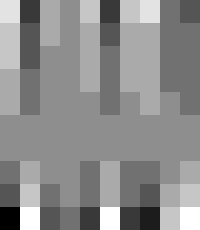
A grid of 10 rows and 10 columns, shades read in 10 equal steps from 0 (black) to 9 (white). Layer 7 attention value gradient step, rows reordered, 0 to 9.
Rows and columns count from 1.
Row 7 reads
5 5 5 5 5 5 5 5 5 5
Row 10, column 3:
3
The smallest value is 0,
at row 10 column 1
